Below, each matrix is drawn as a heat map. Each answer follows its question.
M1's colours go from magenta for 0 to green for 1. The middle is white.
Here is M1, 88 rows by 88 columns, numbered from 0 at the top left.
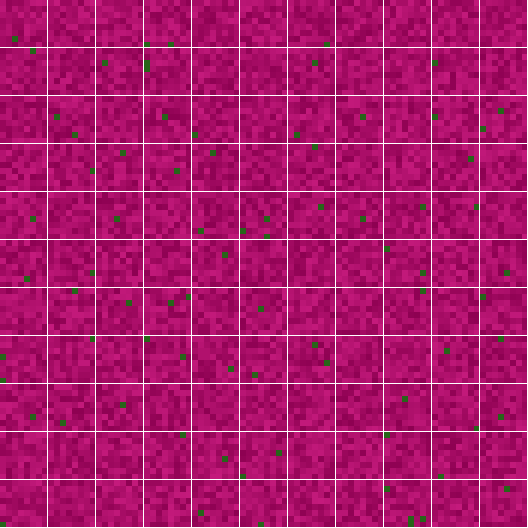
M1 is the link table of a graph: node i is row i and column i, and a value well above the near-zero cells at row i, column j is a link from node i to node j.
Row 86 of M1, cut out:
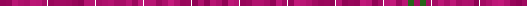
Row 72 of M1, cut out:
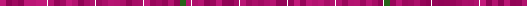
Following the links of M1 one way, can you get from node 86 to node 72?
yes
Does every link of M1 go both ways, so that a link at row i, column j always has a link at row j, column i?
no
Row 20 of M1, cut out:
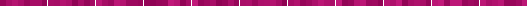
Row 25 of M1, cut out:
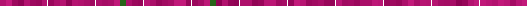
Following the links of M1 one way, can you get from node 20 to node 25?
no
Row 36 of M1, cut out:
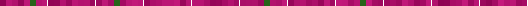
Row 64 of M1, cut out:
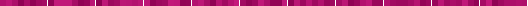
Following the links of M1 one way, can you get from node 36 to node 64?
yes
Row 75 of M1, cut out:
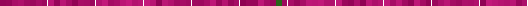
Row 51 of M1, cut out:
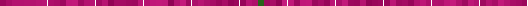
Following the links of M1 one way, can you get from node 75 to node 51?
no
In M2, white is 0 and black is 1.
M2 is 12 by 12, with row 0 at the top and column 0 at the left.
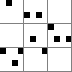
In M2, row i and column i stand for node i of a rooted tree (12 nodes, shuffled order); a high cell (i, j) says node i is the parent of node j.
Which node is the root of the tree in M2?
10
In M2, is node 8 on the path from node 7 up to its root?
yes
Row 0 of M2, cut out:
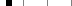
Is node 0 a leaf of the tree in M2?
no
